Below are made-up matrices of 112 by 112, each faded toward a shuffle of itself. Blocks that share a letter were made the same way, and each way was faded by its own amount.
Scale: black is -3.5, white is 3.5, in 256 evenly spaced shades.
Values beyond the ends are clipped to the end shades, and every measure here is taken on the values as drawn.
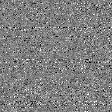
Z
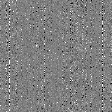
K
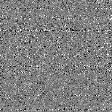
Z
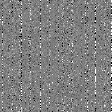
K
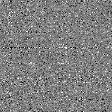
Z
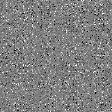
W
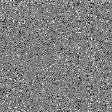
W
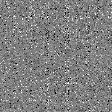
W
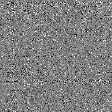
Z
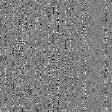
K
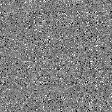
Z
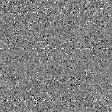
Z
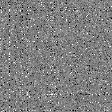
W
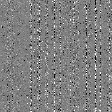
K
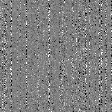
K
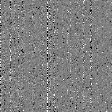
K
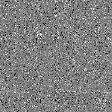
W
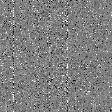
W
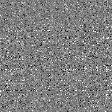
Z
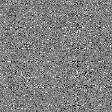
Z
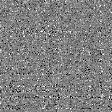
Z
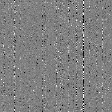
K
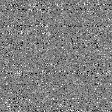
Z
